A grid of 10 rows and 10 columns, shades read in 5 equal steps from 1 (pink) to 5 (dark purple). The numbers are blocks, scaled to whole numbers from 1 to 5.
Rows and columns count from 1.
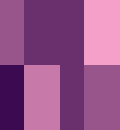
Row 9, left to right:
5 5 2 2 2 4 4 3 3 3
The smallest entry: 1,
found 15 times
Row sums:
29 29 29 29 29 33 33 33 33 33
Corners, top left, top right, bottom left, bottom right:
3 1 5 3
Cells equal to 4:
35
